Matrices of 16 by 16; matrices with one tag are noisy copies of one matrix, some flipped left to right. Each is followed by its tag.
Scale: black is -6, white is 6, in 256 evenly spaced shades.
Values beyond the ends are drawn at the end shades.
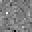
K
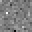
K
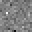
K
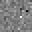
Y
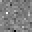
K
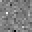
K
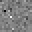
Y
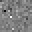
Y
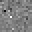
Y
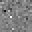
Y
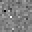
Y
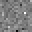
K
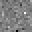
K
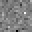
K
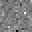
K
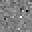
Y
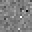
Y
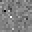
Y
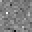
K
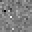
Y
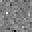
K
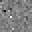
Y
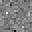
K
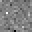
K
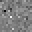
Y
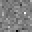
K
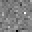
K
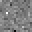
K
